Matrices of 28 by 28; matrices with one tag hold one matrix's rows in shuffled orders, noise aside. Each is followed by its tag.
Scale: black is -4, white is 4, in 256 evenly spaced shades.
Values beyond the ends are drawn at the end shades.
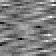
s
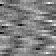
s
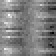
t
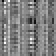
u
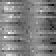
t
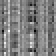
u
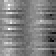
t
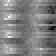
t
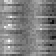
t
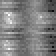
t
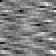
s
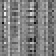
u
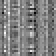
u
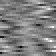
s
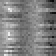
t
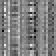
u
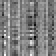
u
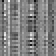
u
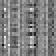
u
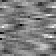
s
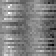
t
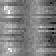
t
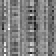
u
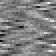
s
